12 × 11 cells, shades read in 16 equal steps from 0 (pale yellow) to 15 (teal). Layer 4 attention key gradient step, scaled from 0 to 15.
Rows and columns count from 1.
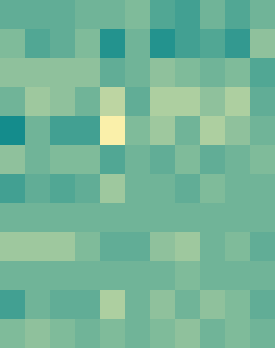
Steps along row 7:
down up down down up same up down up same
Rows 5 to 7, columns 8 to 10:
9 5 7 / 8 10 9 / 10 8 9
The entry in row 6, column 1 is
7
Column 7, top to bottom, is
11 14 7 5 6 10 9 9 7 9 7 8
